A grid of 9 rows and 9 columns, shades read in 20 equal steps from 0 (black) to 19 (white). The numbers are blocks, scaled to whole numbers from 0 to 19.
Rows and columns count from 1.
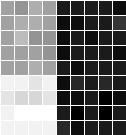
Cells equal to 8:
0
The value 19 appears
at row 8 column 2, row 8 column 3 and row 8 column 4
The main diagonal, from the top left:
12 13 11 11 2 3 2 0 2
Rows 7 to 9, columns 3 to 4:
16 17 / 19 19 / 18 18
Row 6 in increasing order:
1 2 2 3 3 17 18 18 18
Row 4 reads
12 12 12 11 1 2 2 2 1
